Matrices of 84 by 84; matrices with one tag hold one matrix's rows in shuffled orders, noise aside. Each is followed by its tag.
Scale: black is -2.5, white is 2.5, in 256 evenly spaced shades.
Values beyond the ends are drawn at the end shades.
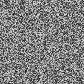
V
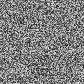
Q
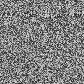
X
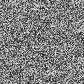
Q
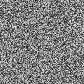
X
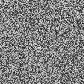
V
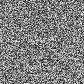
Q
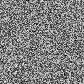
X
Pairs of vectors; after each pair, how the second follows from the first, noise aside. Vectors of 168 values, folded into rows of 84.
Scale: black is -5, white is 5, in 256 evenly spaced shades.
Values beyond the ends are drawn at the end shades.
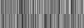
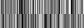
scaled up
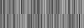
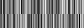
scaled up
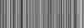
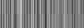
wrapped around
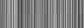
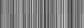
wrapped around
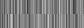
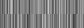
wrapped around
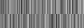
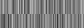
wrapped around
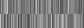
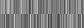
wrapped around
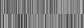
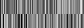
scaled up
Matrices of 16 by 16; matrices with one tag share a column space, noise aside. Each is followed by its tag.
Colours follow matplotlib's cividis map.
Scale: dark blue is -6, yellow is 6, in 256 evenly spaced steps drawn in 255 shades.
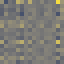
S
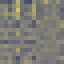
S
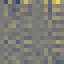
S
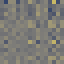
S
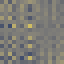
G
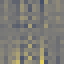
G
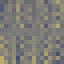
G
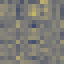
S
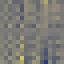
G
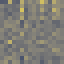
S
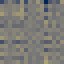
S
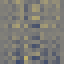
G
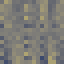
G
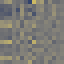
S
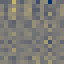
S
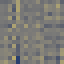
G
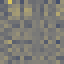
S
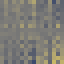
G
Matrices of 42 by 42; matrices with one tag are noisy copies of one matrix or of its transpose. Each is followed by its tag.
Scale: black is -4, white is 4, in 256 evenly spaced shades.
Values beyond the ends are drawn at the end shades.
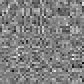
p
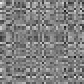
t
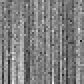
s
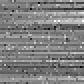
s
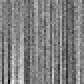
s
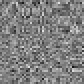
p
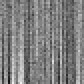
s
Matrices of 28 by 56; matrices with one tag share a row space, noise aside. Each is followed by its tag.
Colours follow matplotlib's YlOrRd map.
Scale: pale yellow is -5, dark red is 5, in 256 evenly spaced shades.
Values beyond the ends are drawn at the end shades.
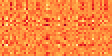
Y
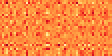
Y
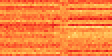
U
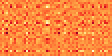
Y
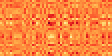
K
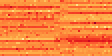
U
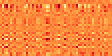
Y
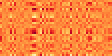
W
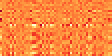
W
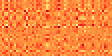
Y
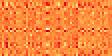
Y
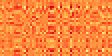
K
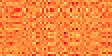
K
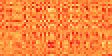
K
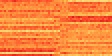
U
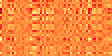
W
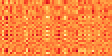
Y
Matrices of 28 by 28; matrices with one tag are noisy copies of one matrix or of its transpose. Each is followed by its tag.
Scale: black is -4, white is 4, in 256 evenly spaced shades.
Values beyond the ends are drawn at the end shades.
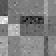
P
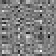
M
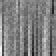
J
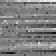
J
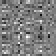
M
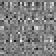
M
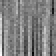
J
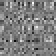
M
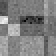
P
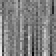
J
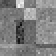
P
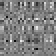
M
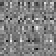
M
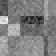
P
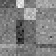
P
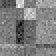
P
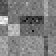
P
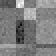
P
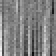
J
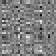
M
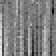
J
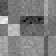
P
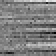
J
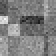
P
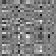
M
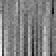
J
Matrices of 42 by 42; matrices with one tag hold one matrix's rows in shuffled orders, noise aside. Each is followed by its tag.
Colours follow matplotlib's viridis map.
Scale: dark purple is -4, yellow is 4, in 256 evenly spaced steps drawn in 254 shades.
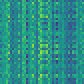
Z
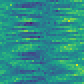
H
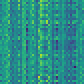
Z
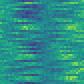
H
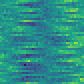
H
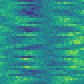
H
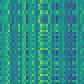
Z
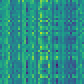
Z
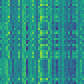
Z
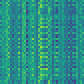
Z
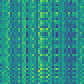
Z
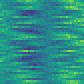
H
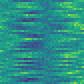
H
